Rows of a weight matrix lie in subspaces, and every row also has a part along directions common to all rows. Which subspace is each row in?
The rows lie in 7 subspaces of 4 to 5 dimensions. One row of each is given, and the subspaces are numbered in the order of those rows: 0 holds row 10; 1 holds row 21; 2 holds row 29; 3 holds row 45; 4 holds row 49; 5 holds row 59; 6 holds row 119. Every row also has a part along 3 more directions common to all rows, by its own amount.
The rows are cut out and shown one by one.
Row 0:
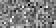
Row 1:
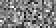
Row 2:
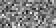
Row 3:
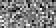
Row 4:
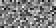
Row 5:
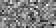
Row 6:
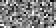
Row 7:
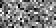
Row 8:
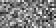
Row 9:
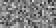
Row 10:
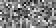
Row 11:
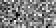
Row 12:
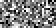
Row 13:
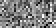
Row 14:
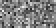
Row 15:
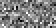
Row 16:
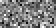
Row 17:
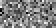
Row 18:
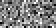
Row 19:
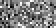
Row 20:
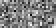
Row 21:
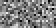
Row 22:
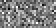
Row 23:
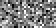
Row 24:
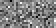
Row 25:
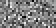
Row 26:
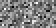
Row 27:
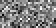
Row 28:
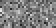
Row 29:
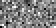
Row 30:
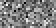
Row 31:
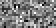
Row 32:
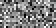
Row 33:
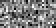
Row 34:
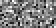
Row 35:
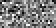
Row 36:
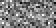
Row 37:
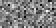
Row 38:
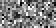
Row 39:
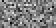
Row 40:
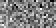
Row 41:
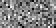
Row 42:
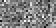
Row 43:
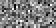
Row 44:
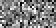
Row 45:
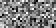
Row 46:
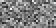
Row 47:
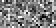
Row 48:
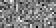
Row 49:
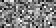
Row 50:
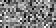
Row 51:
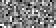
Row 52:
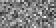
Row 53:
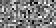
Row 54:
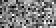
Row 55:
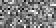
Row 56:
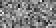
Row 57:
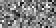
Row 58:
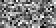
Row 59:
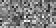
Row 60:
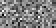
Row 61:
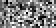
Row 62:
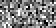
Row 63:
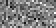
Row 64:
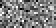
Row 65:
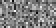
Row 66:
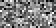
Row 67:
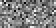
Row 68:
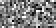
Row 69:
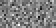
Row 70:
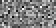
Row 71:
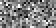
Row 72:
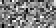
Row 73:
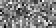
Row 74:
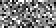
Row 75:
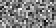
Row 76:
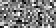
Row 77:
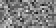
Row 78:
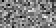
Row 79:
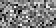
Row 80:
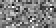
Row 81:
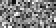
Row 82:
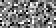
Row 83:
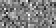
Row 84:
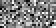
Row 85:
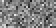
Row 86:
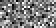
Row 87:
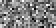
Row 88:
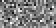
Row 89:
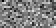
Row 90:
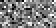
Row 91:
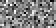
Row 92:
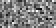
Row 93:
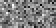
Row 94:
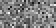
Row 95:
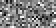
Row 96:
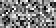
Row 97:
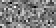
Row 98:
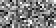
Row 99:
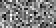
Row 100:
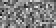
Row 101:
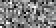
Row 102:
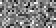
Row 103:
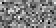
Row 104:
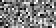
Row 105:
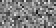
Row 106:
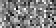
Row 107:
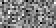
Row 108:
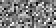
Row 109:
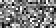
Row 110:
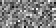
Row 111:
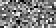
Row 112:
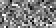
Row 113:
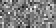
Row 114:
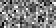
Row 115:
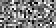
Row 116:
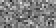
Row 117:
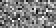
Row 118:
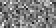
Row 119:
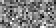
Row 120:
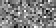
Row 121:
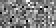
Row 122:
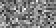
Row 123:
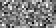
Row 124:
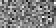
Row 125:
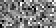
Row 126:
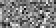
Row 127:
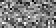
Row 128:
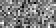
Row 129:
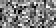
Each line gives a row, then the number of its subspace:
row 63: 4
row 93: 1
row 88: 6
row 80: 6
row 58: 6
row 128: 3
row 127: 4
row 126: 6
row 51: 2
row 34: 6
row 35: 2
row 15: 5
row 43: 5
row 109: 6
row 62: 0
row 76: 3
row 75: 0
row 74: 3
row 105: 3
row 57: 1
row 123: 0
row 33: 5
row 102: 5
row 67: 0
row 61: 4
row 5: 3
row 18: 3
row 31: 5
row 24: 4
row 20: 5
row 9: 1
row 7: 0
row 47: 4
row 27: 6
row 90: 1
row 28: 0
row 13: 5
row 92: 2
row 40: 2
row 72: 3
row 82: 5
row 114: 0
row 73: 0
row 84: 2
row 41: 4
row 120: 1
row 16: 6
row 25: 4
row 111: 3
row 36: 4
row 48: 4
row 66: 4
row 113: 3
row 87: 3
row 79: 6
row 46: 4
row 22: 0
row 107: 2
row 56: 0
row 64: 0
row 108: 5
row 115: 5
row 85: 4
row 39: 6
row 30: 0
